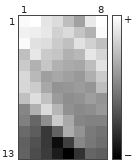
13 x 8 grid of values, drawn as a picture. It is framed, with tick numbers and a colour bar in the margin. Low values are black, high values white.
Grain: diagonal, down to the right. Calmest part: centre. Roughest part: bottom middle. Lone odd cells: none. Slope: up to the top.
